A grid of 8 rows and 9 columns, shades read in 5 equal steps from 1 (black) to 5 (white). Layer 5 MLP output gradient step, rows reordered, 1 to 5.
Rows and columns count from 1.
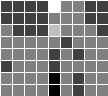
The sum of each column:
21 21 21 21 21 23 21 22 21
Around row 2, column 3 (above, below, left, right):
2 2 2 2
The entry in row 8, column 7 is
2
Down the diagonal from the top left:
2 2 2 3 2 3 2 3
